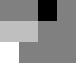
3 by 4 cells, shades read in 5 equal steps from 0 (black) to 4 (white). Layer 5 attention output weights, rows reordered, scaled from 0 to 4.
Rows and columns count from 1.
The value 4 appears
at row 3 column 1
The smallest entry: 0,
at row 1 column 3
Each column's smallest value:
2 2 0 2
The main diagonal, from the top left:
2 3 2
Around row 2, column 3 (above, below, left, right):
0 2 3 2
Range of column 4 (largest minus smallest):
0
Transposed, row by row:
2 3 4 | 2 3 2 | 0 2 2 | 2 2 2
